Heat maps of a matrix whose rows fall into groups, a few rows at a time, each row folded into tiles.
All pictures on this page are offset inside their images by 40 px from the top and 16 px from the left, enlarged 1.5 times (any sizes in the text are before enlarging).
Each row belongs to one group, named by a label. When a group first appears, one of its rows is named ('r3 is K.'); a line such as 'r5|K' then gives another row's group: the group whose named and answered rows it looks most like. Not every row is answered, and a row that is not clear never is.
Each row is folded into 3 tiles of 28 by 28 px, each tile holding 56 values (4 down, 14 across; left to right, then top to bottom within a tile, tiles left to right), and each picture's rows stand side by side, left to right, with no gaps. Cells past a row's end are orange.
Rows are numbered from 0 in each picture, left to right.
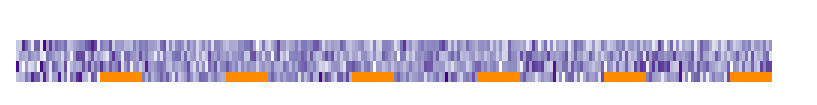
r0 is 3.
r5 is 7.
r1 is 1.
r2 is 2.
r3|2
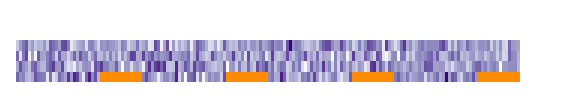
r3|2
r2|1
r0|2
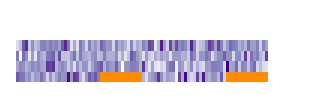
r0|2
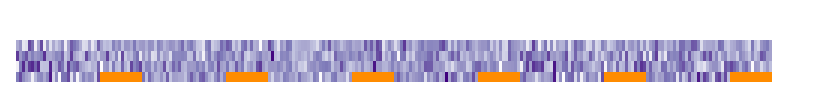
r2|1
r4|7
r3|2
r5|2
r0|7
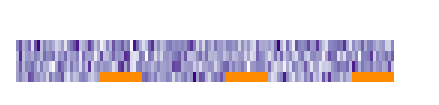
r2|3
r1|2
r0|1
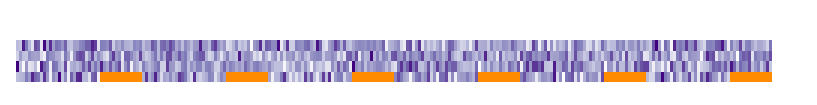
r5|3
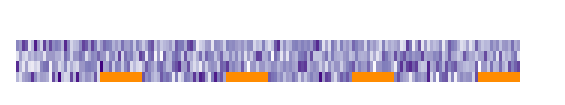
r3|7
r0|3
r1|2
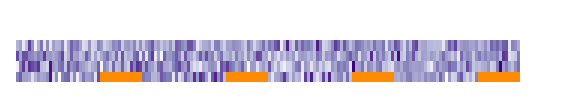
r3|1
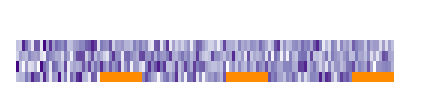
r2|2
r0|3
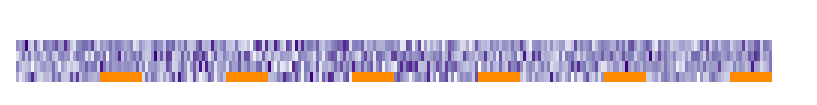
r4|1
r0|3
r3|7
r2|3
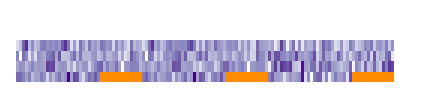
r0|2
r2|7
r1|2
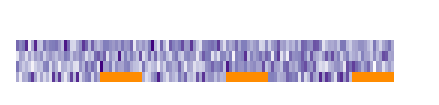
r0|3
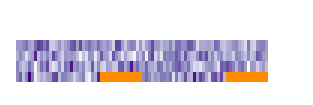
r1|2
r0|1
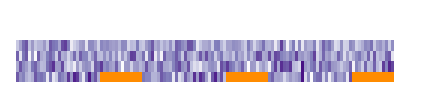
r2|7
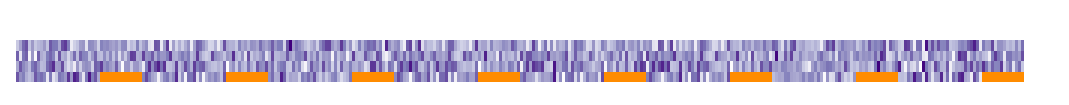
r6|1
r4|7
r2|1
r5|7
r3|7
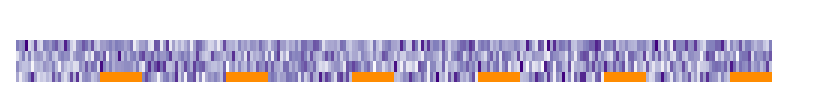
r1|7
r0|3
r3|3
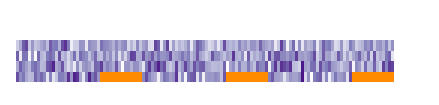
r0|2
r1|7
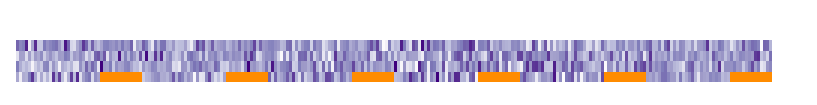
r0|3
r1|1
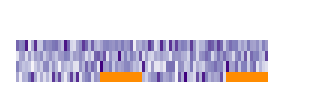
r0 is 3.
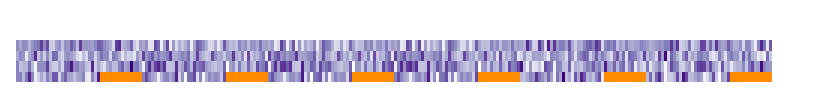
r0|1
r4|3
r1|7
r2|7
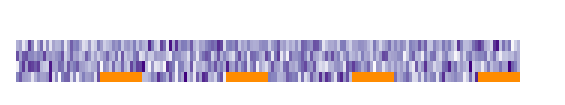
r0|7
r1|3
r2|2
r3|1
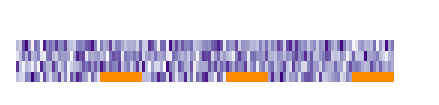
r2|1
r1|3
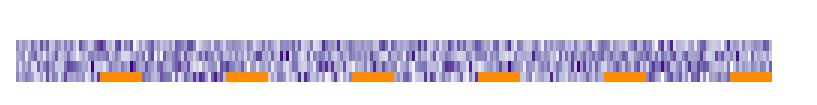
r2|1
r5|7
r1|2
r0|1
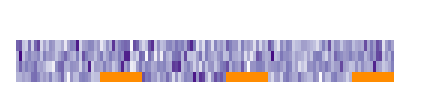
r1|2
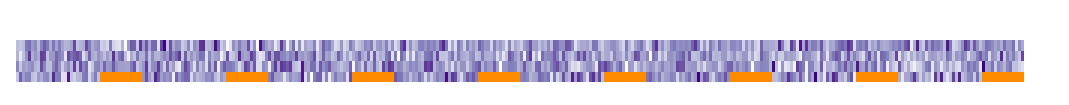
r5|2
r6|3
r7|3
